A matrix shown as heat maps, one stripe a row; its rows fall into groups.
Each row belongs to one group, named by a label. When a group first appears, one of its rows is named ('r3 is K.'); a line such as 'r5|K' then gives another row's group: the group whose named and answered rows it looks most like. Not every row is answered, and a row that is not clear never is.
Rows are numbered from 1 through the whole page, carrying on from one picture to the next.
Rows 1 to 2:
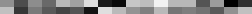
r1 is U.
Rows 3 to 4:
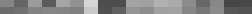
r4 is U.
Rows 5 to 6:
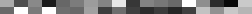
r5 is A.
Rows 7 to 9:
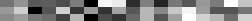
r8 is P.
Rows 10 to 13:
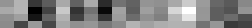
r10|P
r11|P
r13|U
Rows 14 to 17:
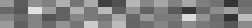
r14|U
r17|A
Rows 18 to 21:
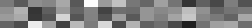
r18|A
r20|P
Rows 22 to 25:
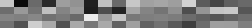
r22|U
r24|A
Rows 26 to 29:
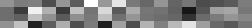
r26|A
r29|P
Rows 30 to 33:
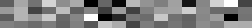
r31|P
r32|U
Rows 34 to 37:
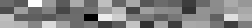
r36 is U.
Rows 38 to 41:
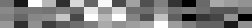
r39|A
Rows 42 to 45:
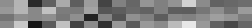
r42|P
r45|P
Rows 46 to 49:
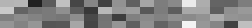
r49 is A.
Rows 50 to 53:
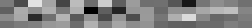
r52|P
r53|A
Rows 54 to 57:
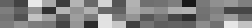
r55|U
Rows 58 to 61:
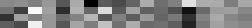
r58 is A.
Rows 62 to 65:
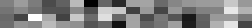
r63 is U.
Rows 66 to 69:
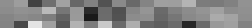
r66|P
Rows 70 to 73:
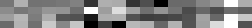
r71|A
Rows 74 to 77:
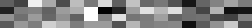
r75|U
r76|A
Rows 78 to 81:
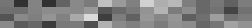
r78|U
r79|U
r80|U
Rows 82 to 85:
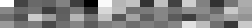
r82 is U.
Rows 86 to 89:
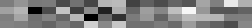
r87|P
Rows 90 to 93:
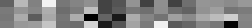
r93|U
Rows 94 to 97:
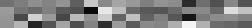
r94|A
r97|P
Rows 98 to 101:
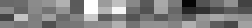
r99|A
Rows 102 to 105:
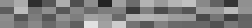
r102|P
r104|U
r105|A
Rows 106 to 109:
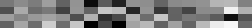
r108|U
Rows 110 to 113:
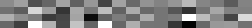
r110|P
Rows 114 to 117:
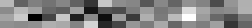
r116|P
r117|U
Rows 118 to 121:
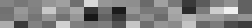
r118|A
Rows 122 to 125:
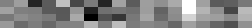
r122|P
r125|A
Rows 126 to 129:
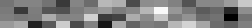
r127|U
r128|U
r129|P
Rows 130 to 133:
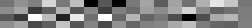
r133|P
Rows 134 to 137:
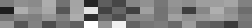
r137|A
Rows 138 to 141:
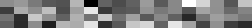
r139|U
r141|U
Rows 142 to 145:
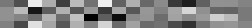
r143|P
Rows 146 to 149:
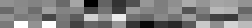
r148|A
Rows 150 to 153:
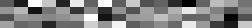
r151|P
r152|U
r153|A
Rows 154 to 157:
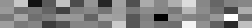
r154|P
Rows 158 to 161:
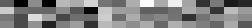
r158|U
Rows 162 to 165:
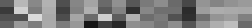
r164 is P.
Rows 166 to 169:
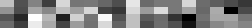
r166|U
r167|U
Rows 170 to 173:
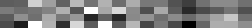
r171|A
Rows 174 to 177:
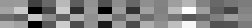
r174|P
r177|P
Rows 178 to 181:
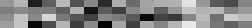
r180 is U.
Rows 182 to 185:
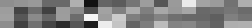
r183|U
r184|A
